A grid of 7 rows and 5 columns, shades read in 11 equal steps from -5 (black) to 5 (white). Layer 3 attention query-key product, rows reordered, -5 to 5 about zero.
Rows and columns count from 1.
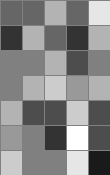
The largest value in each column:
3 2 3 5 4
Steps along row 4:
up up down up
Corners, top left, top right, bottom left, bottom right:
-1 4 3 -4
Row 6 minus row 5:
-1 2 -1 2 0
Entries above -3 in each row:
5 3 5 5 5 4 4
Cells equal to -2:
5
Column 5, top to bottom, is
4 2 0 2 -2 -2 -4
